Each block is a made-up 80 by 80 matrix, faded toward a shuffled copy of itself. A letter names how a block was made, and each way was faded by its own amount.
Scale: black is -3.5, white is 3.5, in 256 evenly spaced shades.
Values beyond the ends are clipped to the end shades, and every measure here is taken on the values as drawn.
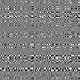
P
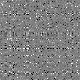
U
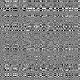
P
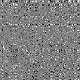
U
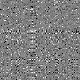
U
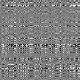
P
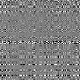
P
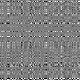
P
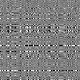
P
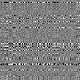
P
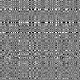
P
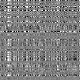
P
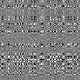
P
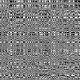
P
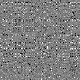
U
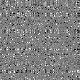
U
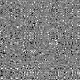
U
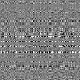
P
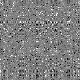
U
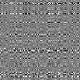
P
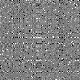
U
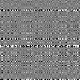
P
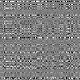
P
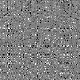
U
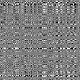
P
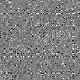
U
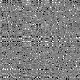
U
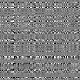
P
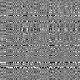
P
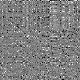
U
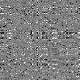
U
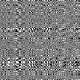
P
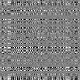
P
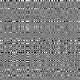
P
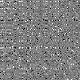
U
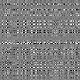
P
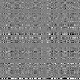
P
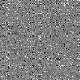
U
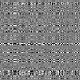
P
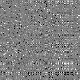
U
